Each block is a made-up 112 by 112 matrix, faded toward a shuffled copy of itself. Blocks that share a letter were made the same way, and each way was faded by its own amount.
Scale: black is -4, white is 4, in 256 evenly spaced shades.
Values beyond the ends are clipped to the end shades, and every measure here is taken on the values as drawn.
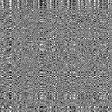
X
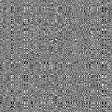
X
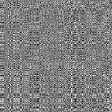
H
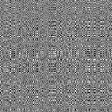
H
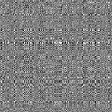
H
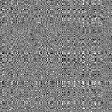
X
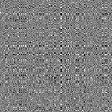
X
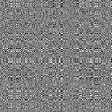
H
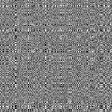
H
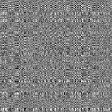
H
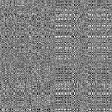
H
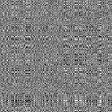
H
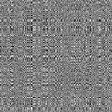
H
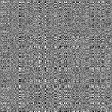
H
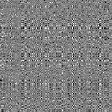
X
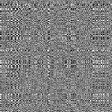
H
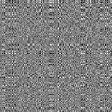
H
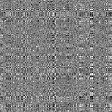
X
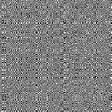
X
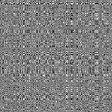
X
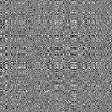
X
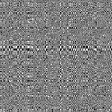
X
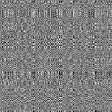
H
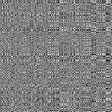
H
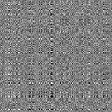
H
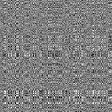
H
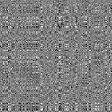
X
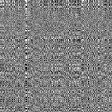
H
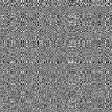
H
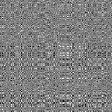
X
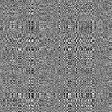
H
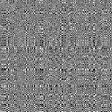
X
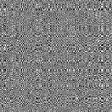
X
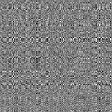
H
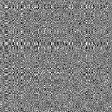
X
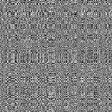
H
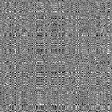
X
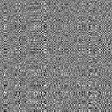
H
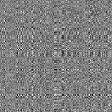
H
